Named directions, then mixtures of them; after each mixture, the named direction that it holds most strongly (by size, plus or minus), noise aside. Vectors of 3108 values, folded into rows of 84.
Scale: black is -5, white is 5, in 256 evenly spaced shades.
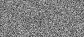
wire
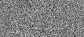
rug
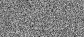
rug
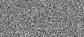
rug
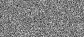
wire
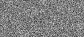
wire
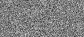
rug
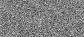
wire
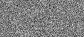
rug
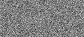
wire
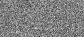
rug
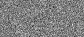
rug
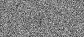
wire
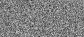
rug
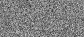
rug
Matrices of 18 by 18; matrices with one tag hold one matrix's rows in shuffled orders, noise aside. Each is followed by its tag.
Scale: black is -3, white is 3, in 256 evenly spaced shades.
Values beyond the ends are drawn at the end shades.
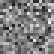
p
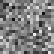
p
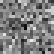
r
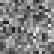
p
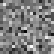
r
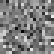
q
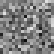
r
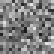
r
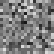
r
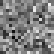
p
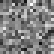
r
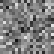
q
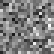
p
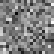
q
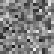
p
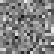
q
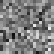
p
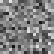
p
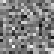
r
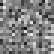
r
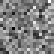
p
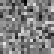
r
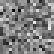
p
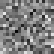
q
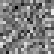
q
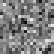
r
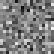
q
